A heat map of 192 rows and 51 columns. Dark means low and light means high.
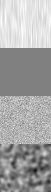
It is made of 4 by 1 panels. Panel 1,1: very high, streaked downward, faint in contrast. Panel 2,1: middling, flat. Panel 3,1: high, fine-grained. Panel 4,1: middling, blotchy, strong in contrast.
